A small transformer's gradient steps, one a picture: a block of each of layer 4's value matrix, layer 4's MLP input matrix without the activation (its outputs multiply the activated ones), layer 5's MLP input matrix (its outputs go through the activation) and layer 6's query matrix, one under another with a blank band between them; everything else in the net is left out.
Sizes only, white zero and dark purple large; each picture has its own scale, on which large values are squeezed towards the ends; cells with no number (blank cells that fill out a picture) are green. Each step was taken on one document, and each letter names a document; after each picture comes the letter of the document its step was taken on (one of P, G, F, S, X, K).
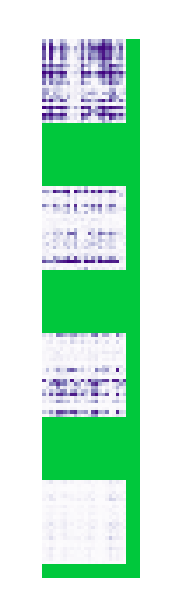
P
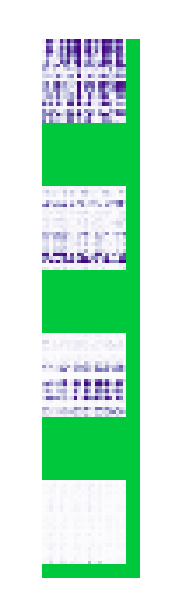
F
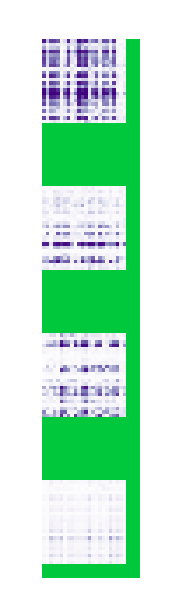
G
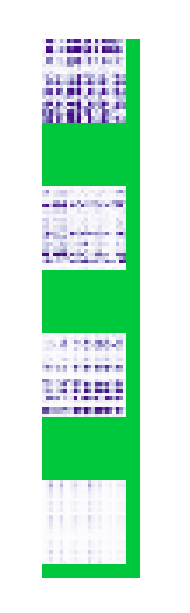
F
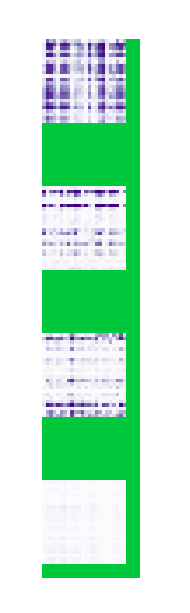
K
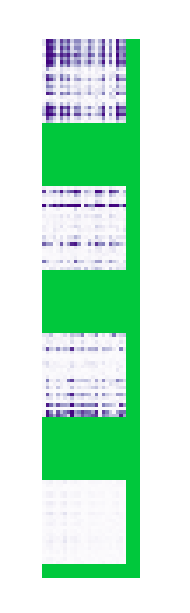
K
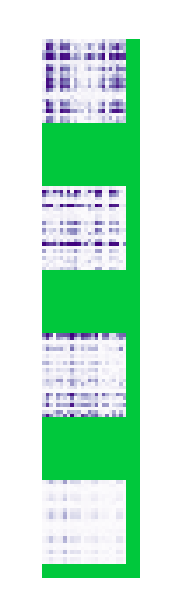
K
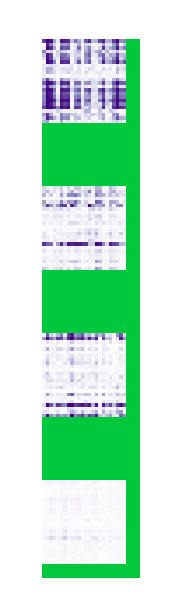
K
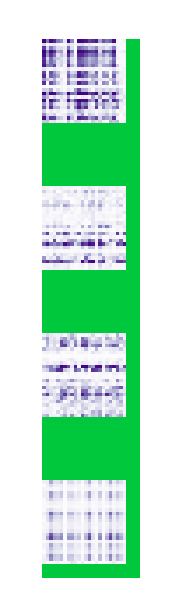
G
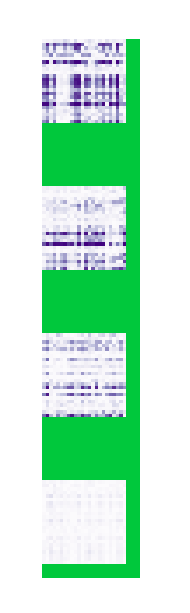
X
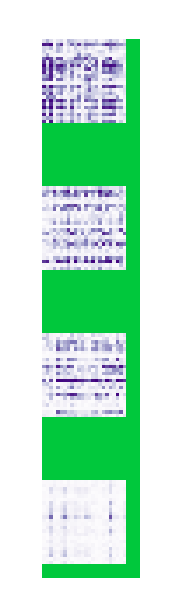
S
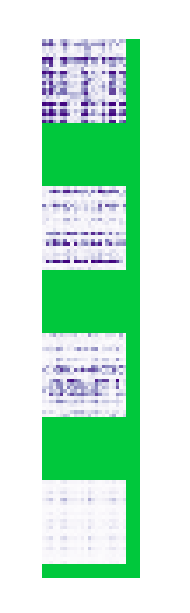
P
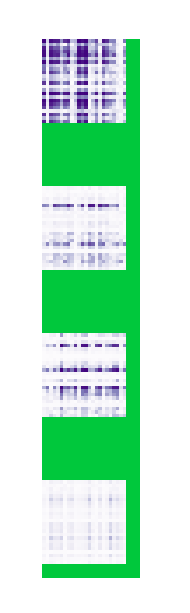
G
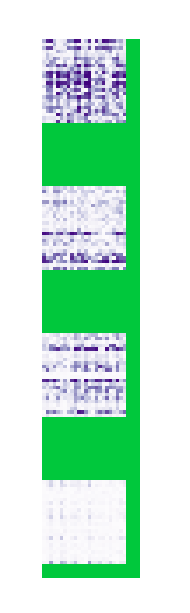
F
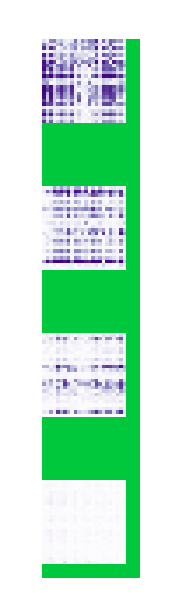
S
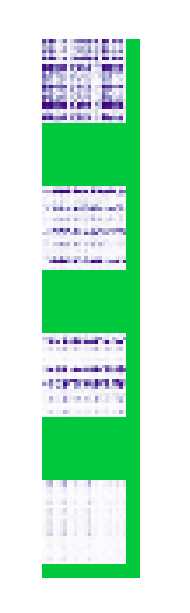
S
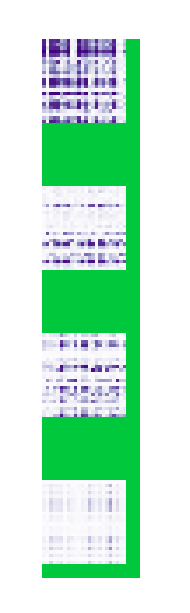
G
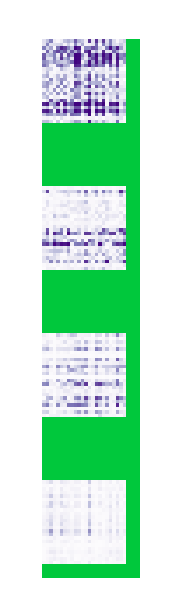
X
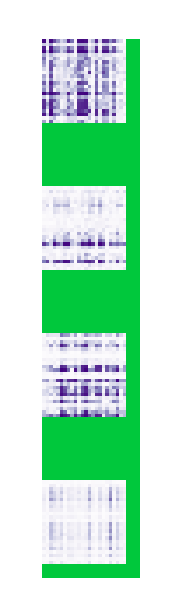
G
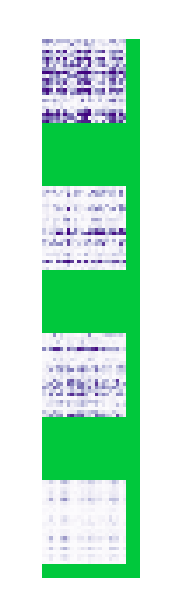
P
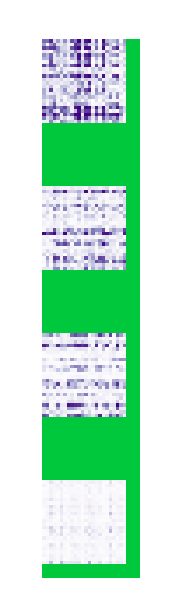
X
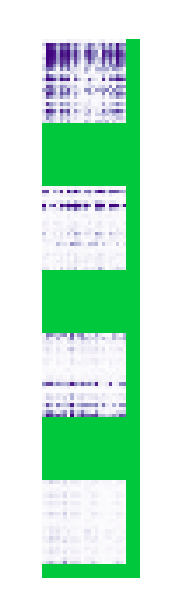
K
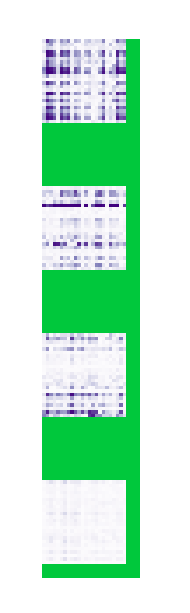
K
